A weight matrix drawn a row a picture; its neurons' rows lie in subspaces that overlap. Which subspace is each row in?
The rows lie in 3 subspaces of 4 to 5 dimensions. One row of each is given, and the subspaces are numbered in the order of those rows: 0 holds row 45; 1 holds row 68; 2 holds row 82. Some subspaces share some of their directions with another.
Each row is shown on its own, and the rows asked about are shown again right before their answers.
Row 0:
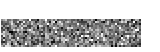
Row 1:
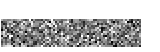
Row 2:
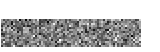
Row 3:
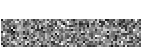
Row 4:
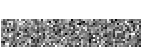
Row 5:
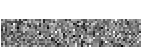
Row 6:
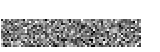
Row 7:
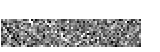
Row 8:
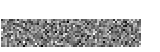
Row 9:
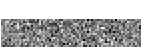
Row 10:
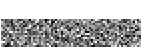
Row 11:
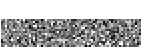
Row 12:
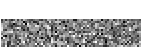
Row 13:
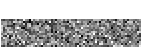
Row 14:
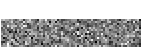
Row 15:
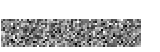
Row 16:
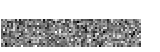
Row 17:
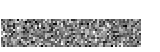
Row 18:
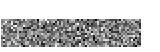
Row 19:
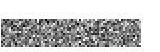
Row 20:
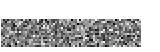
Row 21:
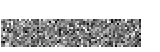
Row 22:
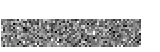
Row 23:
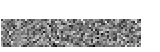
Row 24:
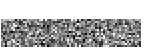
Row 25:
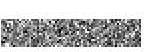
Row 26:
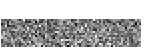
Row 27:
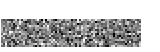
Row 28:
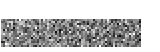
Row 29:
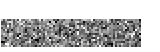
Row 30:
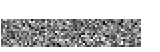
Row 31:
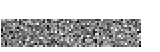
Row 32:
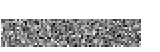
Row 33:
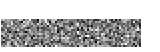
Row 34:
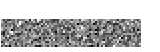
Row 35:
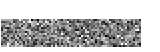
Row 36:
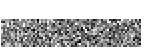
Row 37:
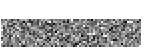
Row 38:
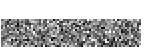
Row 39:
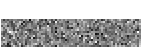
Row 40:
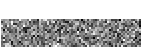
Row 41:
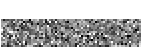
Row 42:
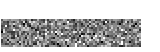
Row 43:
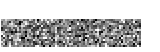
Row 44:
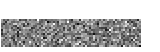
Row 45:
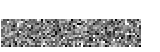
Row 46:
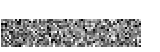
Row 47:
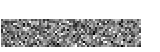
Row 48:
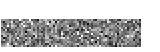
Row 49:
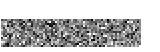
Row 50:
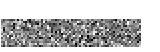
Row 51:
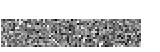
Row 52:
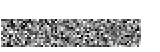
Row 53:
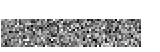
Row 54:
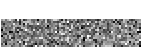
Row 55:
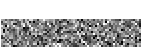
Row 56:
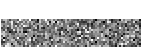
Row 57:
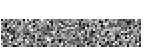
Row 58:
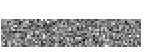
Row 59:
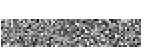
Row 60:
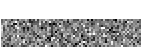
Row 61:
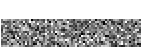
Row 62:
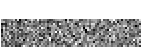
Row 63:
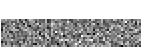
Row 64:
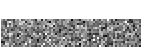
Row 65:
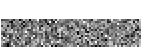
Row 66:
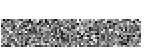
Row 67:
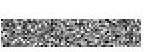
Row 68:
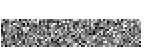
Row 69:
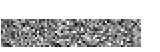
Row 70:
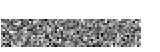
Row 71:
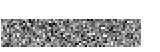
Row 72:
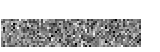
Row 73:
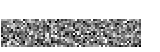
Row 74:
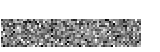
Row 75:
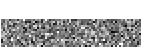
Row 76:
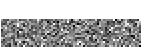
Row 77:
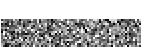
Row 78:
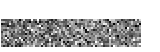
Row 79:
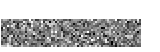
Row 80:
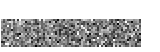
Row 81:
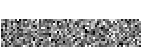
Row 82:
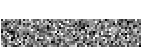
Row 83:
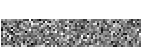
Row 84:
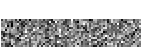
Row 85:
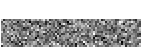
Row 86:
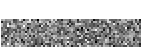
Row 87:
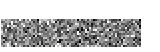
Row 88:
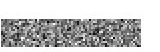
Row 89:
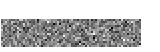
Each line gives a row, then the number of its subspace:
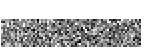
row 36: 2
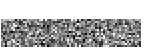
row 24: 1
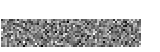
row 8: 0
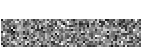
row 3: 2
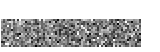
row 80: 1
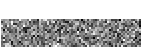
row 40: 2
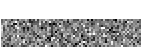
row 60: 0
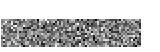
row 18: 1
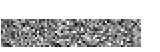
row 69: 2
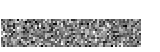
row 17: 2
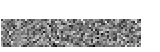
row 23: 2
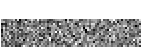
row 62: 2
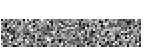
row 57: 2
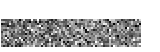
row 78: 2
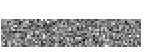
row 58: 1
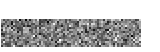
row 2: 2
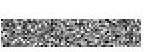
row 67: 2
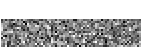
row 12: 1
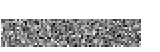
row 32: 1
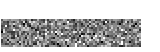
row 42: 2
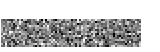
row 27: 1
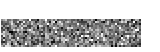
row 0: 2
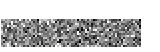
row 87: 2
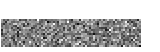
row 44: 0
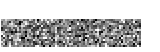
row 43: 1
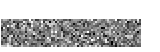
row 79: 0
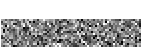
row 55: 2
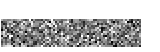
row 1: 1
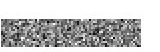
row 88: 1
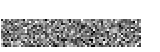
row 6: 2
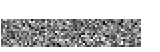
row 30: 2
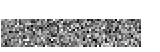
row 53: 0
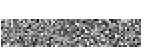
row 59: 2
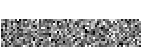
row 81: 2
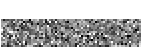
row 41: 2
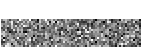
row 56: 2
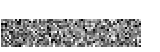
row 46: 2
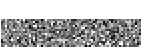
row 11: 2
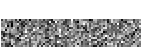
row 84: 1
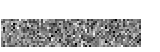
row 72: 0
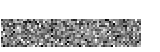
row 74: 2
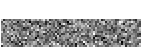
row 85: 2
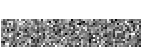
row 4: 0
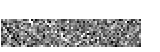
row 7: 1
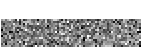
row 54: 0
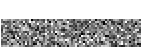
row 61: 2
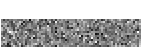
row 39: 2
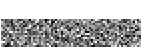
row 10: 2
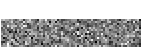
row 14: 1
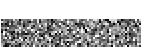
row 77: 2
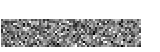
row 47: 2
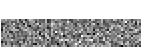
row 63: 2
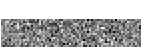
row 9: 0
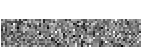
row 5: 0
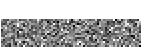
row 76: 0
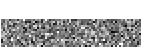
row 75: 2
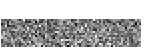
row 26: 2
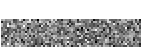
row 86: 2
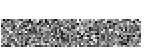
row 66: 1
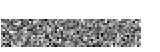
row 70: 2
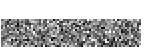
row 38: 0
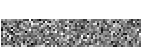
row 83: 1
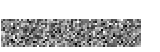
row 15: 1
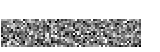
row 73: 1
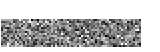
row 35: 2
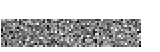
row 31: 0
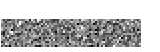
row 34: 1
